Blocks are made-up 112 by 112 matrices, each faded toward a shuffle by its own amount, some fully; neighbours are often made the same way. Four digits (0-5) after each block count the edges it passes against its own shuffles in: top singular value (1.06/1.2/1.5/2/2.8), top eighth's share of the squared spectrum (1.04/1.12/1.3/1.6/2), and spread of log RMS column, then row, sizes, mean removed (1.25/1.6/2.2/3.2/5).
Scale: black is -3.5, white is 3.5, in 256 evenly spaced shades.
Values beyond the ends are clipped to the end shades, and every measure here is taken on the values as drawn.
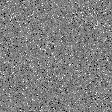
2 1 0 0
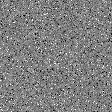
2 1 0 0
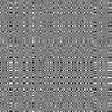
5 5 4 4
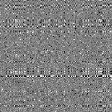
5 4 3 4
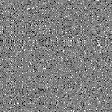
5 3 2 2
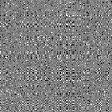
5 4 3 3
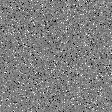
0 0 0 0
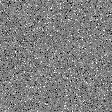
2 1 0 0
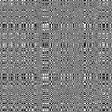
5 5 4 4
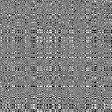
5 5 4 4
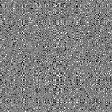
5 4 3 3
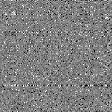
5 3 2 2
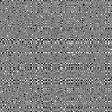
5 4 3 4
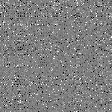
4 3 1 2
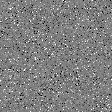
3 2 0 1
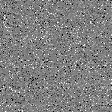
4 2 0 1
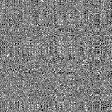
4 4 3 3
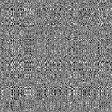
5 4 3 4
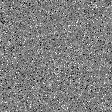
0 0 0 0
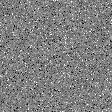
0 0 0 0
